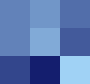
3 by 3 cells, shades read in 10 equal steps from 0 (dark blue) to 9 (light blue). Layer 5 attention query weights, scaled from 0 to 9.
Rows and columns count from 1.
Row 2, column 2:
7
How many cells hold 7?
1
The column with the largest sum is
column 3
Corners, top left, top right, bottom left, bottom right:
5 4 2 9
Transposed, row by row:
5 5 2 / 6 7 0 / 4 3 9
